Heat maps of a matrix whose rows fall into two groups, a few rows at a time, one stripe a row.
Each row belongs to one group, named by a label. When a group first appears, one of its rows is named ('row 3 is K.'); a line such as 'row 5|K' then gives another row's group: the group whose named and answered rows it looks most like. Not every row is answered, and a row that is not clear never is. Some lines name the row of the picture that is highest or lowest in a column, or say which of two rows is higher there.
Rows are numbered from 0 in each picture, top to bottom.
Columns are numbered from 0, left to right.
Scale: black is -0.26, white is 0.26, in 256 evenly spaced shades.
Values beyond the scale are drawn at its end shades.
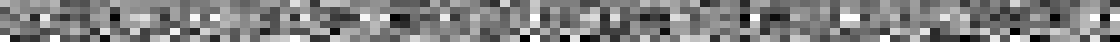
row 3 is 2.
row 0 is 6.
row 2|2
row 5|6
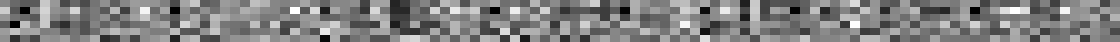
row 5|6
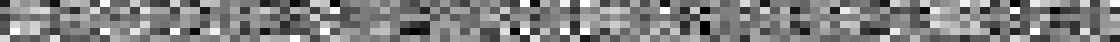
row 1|6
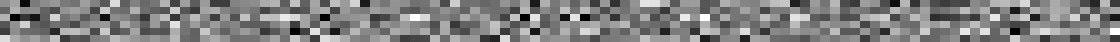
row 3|2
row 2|6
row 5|6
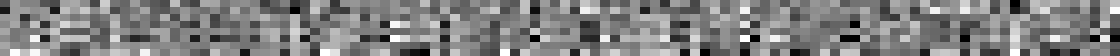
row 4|6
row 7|6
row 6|6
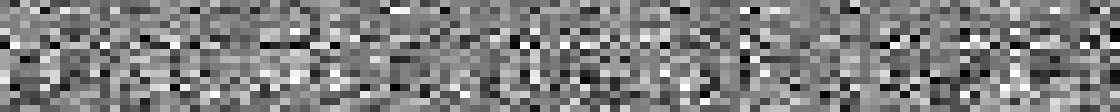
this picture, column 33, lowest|6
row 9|6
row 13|2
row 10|6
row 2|6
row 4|6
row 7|6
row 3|2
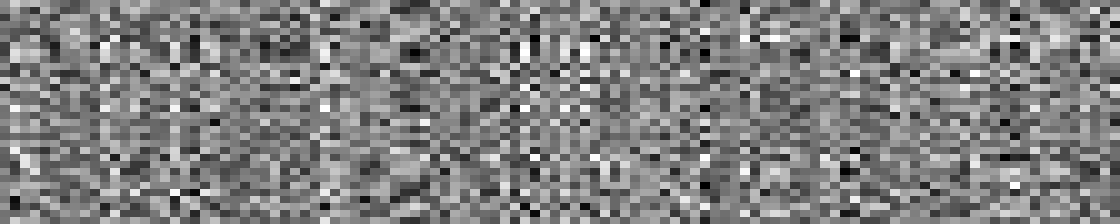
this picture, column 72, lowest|10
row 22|2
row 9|6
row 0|6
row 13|2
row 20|6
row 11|6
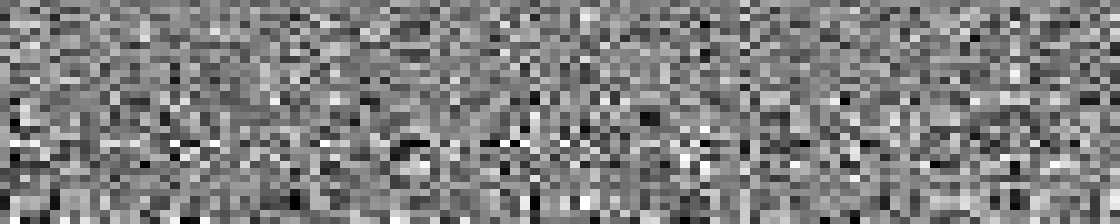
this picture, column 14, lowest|23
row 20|6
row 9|6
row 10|6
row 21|2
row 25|2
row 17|2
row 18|6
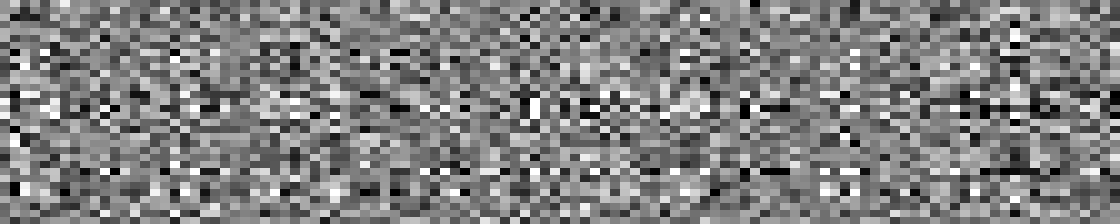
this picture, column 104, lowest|16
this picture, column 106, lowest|8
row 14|6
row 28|6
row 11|6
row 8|2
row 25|6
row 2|6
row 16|6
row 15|2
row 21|2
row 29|2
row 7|2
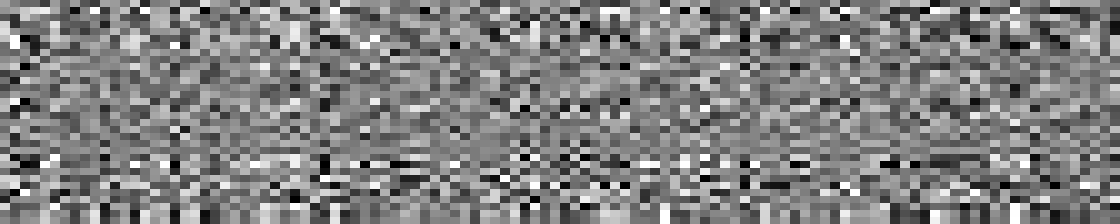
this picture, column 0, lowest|28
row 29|6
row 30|6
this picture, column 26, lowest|0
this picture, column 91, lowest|23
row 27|2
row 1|6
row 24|6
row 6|2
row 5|2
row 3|6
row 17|6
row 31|6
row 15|6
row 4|6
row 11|2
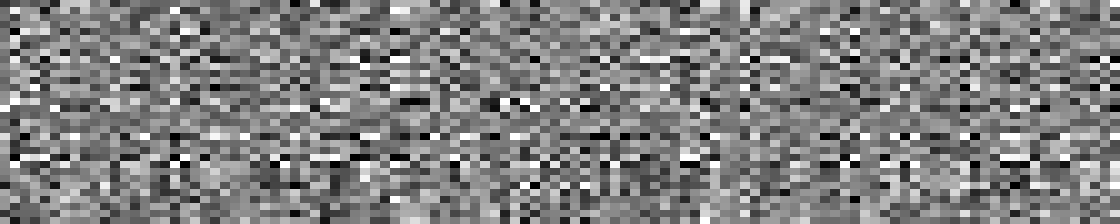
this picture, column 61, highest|23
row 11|2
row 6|2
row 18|2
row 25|2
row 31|6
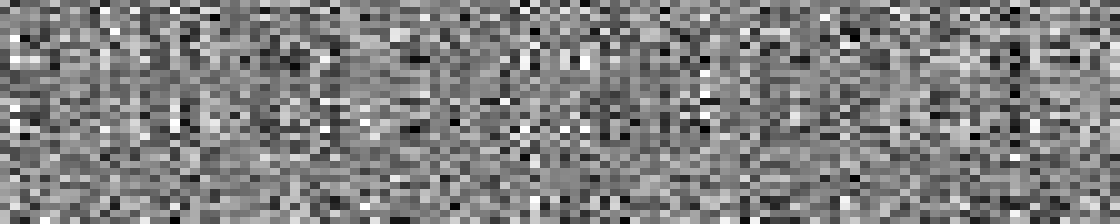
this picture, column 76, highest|4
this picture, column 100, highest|4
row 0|6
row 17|2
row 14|6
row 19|2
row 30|6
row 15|2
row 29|2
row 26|6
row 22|6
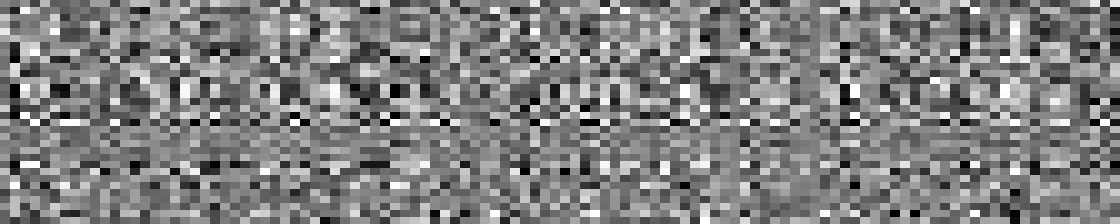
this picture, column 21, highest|16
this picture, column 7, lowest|30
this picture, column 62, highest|1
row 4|6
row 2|6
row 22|6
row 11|6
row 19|6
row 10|2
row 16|2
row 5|6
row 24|6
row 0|2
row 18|2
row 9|2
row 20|2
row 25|2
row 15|6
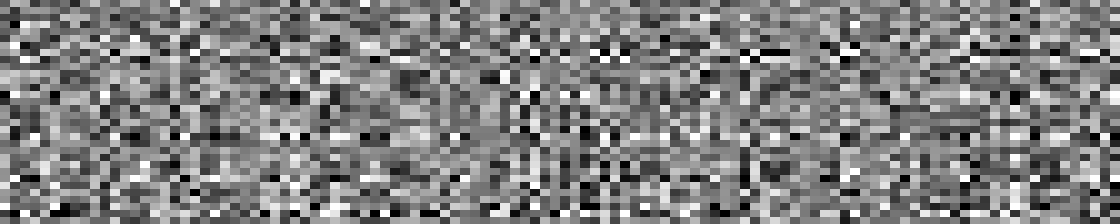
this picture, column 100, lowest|7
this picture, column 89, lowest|15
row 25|2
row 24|2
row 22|6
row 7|2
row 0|2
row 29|6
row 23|2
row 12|2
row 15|6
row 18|6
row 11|6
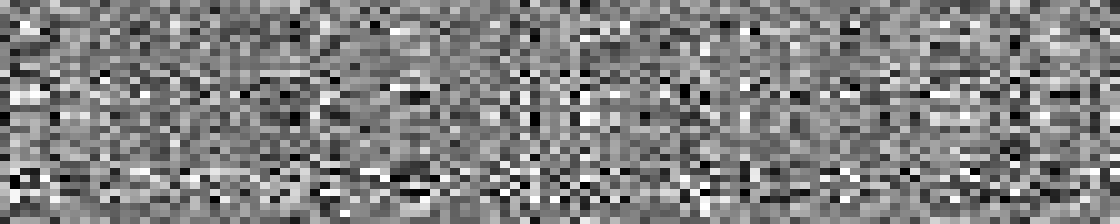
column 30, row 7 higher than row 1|Yes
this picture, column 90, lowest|24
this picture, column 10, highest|11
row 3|2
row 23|6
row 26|6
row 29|6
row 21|2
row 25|2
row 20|2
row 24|2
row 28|2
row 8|6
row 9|2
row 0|6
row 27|6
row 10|6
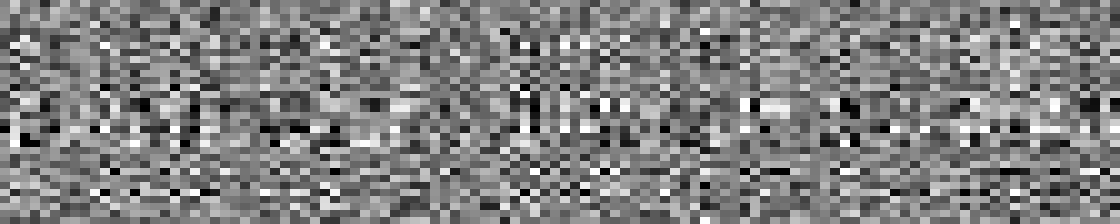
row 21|6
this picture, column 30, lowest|18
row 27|6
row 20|2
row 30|2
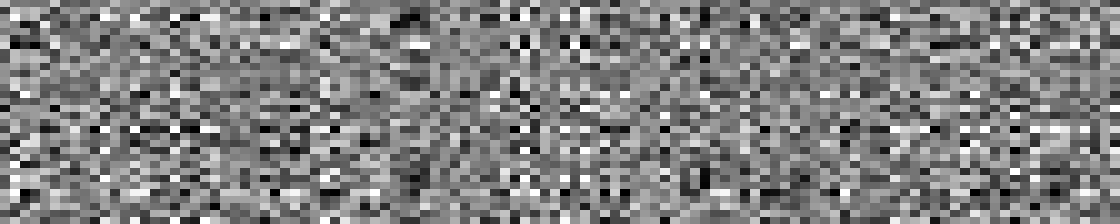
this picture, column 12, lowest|18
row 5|6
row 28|2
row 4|2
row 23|2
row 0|6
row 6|6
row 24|6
